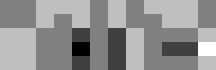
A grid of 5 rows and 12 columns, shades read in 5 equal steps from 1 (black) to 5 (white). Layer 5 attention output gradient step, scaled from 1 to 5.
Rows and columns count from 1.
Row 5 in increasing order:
2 2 3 3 3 3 3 3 4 4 4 4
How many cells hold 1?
1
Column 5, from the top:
4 4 2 1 2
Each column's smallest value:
3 3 3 3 1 3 2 3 3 2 2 3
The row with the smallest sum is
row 4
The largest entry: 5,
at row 4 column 12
